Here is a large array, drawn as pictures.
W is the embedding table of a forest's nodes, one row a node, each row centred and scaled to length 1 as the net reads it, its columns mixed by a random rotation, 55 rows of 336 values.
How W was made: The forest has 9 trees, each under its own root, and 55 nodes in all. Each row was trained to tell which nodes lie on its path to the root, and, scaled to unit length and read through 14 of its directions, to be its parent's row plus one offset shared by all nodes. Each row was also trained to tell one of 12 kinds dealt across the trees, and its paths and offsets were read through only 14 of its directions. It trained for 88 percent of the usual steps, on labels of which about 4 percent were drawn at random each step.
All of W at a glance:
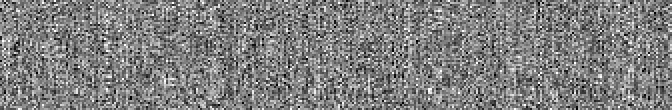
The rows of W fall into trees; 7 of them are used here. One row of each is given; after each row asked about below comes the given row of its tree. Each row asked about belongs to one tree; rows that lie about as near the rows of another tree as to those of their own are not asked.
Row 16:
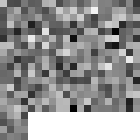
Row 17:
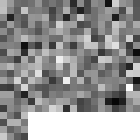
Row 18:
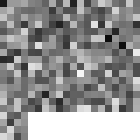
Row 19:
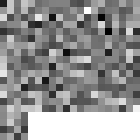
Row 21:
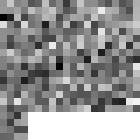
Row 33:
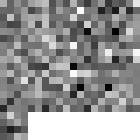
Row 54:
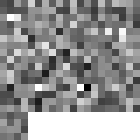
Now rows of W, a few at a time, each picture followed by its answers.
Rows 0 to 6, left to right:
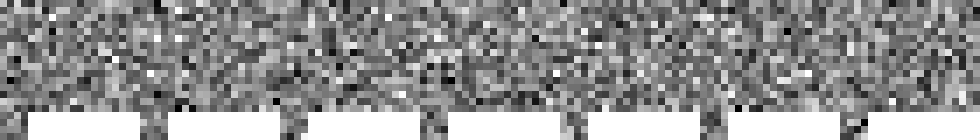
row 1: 54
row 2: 21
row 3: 54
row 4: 18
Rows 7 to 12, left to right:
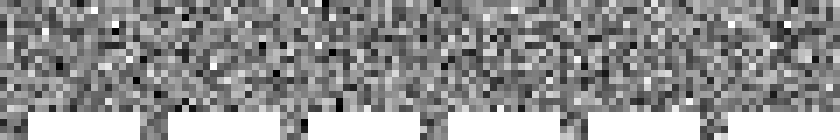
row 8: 18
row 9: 18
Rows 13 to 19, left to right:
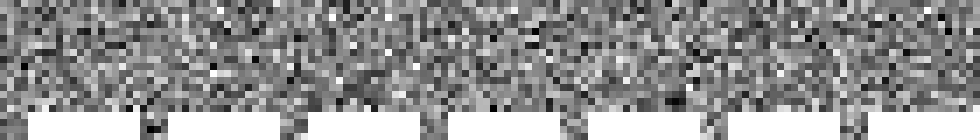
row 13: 18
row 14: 33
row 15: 21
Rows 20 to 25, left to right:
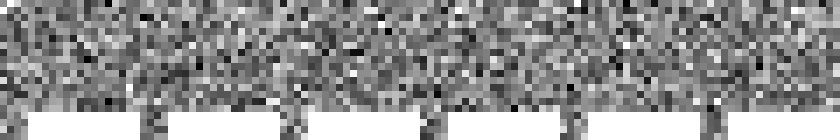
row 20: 21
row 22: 21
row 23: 21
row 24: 21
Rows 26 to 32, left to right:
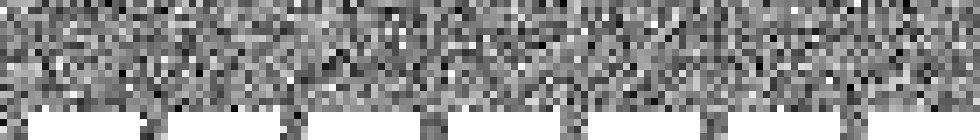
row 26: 18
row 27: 21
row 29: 18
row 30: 33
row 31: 21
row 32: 21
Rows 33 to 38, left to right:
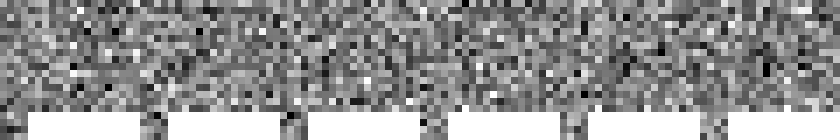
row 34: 18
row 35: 18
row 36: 18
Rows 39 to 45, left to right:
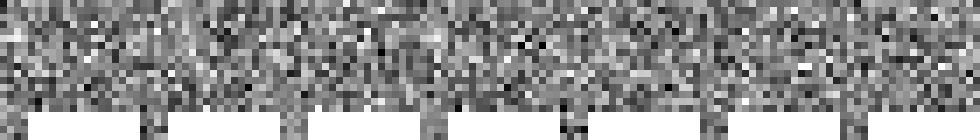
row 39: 54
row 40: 54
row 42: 54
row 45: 54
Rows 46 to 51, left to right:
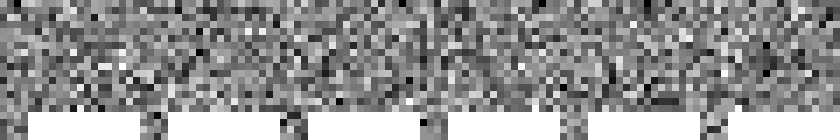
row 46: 54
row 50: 54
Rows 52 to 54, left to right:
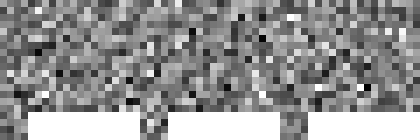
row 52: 16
